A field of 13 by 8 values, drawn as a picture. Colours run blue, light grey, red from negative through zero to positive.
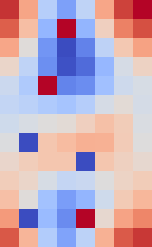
Calmest part: middle right. Ninth with the lowest average: top middle. Lone odd cells: 6, 3 higher and 3 lower than their neighbours.
